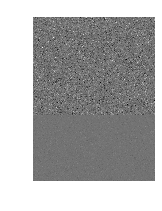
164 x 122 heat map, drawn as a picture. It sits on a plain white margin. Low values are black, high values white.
A few values lie far out on both sides of the bulk. No row or column stands out. No regular stripes run through it. The bottom part is calmer, past a seam about 60% of the way down. The halves do not mirror each other. Fine speckle covers the field. No overall slope runs across the table.
